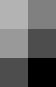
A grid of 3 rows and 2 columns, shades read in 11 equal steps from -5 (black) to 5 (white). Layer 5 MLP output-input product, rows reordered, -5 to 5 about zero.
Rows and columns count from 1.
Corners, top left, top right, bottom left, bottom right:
2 0 -2 -5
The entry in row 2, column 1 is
1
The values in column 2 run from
-5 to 0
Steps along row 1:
down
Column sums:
1 -7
